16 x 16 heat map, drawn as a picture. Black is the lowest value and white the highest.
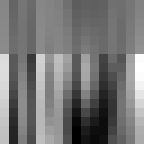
Seam: horizontal, 40% of the way down, the top part calmer. Grain: streaks running down. Ninth with the lowest average: bottom middle.
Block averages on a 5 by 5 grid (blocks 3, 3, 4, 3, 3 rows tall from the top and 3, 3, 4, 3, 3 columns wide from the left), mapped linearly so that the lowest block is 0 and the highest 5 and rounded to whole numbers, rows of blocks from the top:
33333 / 33333 / 44425 / 44215 / 34104
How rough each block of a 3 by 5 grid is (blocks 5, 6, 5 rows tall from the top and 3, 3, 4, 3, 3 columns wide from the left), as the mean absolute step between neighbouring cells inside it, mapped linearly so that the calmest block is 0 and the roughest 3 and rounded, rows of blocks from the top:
00000 / 22212 / 32211
